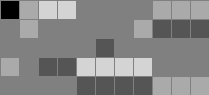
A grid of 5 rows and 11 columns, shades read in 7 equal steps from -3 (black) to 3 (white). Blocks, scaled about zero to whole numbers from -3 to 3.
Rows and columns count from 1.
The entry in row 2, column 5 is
0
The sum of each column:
-2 2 1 1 1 0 1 2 1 1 1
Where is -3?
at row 1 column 1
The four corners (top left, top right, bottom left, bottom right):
-3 1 0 1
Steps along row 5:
same same same down same same same up same same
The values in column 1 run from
-3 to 1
